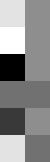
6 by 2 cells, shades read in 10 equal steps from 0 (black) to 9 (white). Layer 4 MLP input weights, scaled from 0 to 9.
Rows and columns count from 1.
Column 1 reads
8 9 0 4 2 8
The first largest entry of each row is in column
1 1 2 1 2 1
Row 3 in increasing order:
0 5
